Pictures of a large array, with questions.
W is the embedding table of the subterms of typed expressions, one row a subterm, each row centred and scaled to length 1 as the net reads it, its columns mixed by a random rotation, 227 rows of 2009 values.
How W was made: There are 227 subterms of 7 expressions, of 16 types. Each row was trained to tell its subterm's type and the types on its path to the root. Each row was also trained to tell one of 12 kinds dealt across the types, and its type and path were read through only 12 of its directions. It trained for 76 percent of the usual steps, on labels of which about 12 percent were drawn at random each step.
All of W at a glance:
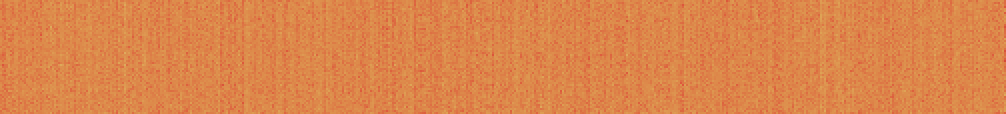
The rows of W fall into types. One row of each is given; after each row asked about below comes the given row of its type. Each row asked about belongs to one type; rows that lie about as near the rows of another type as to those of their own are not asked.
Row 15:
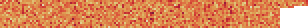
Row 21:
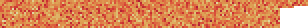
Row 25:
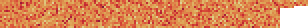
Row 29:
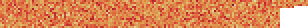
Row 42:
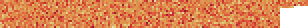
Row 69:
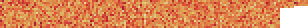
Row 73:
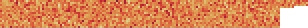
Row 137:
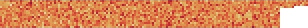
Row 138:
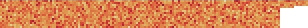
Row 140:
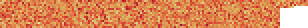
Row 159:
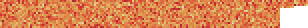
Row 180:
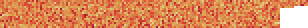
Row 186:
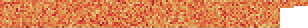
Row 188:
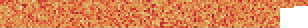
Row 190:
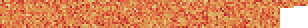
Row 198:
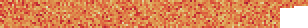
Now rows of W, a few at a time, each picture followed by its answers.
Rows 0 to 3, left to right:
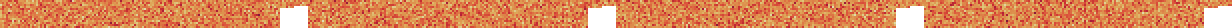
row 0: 137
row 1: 180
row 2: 138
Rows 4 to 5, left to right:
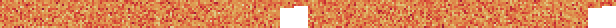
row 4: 159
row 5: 21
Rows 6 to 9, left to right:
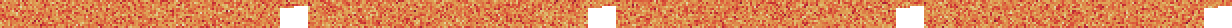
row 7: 138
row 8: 73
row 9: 188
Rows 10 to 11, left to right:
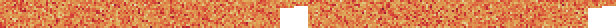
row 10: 21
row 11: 188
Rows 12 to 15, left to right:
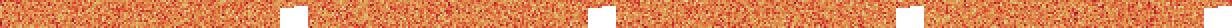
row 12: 138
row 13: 21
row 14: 21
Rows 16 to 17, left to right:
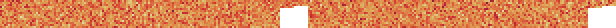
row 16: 69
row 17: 198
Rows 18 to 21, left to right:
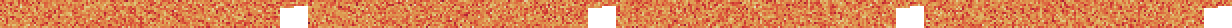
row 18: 159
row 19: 180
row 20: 73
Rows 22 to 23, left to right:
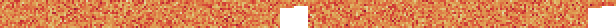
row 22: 15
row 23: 25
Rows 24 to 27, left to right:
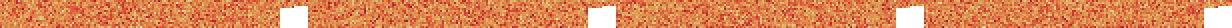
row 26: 69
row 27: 180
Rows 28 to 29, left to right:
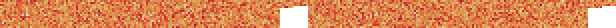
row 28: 190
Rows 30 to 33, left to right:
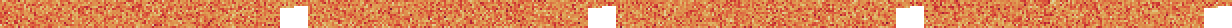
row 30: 140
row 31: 138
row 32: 25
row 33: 73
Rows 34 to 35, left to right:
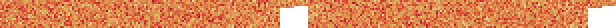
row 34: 140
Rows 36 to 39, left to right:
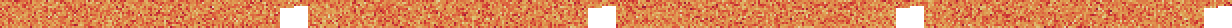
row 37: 188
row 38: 138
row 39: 186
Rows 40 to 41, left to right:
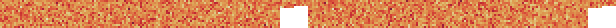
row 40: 159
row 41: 73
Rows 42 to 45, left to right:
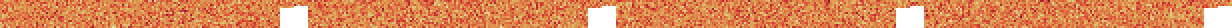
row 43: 73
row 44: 137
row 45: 73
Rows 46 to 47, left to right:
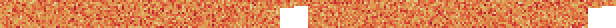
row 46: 188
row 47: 190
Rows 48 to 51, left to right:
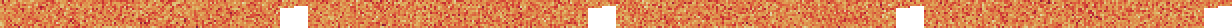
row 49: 15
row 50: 29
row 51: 73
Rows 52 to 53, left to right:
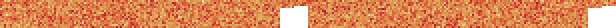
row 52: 69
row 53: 180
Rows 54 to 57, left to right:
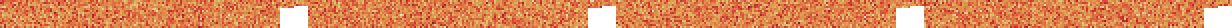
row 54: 180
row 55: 198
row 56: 186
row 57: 159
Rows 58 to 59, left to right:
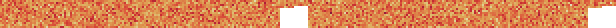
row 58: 29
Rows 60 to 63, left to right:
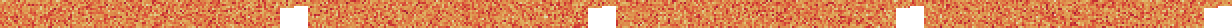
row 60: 140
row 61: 137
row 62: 138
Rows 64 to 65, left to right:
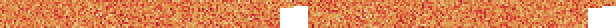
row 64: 137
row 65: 69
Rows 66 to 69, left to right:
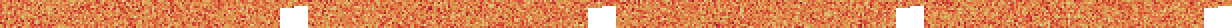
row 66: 21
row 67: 69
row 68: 159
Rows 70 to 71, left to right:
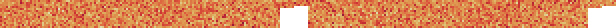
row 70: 25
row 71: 138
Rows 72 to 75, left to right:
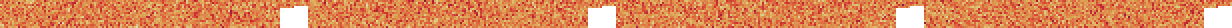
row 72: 29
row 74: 21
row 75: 69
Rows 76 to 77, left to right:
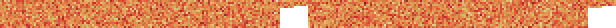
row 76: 190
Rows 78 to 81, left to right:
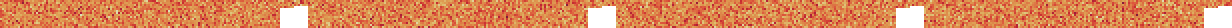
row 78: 21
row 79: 186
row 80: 198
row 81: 15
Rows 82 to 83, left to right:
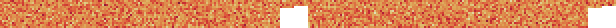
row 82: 21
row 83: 159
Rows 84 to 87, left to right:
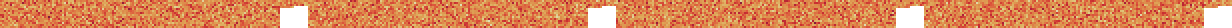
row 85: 137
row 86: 15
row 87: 42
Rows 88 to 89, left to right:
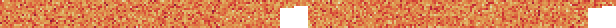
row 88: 138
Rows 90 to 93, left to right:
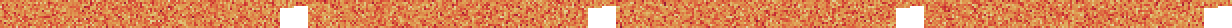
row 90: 140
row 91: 188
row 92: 180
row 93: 140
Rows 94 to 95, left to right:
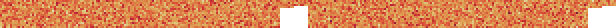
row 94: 159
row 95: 180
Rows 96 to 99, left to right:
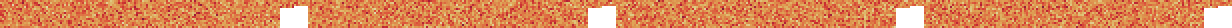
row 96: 198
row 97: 190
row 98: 137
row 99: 29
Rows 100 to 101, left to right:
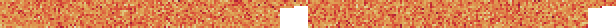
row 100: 186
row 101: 29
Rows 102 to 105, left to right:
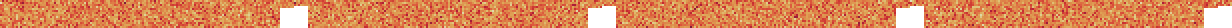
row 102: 21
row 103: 138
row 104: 25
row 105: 21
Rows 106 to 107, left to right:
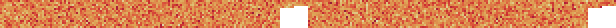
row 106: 188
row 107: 21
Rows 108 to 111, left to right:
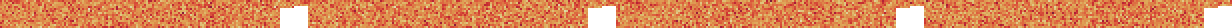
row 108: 138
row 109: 188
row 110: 138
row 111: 15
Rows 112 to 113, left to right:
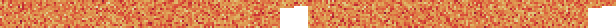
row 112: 137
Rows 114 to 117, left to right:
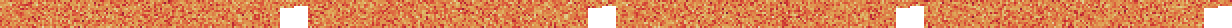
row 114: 137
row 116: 137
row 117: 180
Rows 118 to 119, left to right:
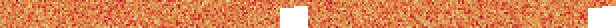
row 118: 186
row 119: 21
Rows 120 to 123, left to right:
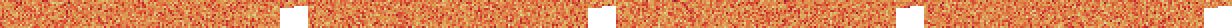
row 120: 138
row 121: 159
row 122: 15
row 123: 29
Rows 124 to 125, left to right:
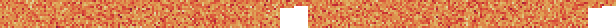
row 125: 159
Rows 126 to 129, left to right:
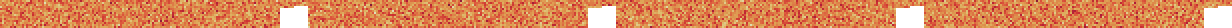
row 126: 190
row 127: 159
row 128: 15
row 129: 188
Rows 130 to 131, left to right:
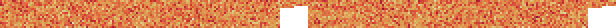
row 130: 138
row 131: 15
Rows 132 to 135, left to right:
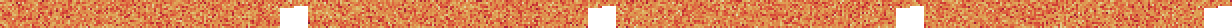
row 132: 137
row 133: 15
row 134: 186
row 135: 138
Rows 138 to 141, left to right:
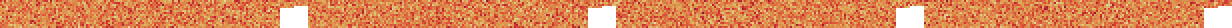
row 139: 159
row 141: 69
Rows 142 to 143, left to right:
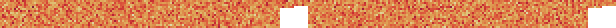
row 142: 69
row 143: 29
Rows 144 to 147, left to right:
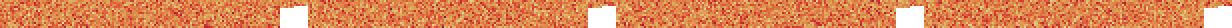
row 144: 25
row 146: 137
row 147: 186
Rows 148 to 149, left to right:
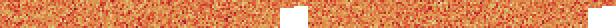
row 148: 15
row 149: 69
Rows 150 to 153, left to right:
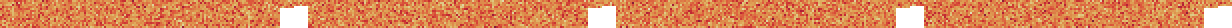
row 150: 137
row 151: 190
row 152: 73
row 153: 140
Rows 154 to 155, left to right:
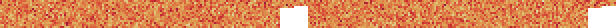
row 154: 29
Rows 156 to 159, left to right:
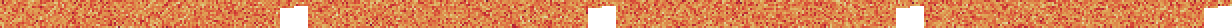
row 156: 180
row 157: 25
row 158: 140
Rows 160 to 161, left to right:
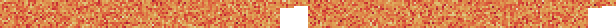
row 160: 140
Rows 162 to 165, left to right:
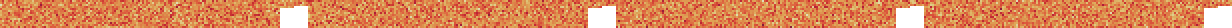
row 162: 137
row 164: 180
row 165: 190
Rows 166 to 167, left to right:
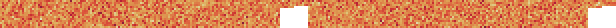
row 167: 138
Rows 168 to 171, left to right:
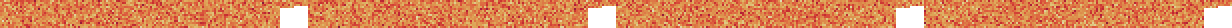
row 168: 73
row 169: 69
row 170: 186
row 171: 69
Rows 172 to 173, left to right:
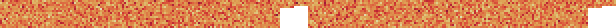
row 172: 15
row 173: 73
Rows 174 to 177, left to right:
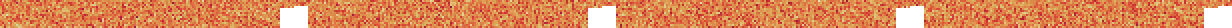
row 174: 138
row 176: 69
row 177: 15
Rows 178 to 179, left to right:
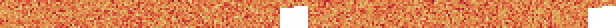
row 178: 15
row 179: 73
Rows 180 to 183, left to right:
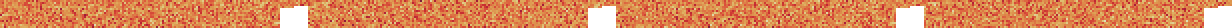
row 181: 188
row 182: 180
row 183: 137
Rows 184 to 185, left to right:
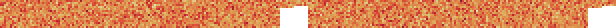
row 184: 190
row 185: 73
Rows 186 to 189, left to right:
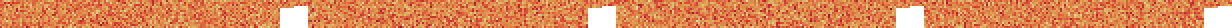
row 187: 180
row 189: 159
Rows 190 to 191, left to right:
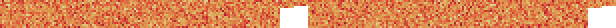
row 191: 42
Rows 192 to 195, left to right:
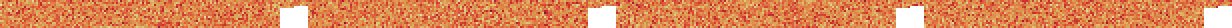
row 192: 137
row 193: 42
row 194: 188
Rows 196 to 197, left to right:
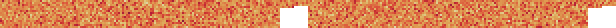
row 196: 15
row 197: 73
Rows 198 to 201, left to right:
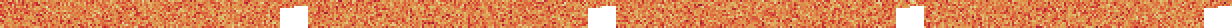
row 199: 190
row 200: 180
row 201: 21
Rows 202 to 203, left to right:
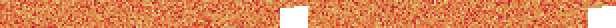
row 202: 25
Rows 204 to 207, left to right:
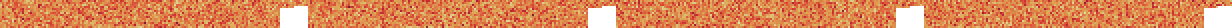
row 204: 140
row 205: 25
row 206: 159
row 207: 159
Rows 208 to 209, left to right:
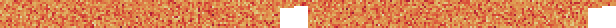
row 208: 15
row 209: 73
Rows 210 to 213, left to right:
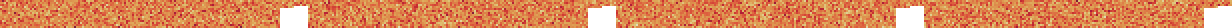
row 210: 25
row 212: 73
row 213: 159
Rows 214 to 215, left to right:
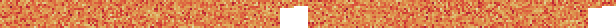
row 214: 140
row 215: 21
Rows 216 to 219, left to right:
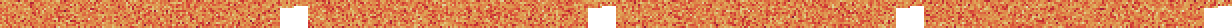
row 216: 42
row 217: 137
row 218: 15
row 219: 159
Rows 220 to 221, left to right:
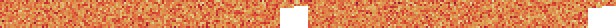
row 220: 180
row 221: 190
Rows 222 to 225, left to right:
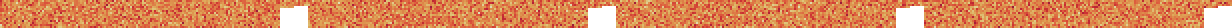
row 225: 21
